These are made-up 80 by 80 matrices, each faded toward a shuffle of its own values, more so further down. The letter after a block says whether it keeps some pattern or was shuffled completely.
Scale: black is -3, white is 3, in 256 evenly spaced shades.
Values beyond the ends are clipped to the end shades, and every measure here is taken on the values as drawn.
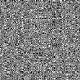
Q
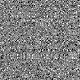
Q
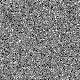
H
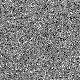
H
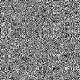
Q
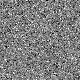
H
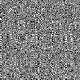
Q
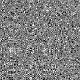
Q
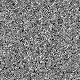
H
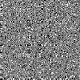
Q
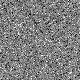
H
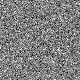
H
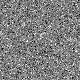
H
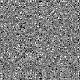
Q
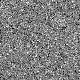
H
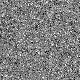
H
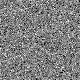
H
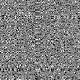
Q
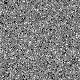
H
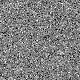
H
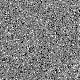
H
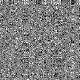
Q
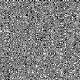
Q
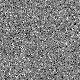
H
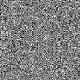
Q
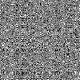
Q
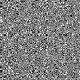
Q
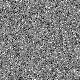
H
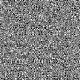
Q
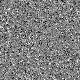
H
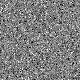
H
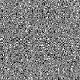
Q
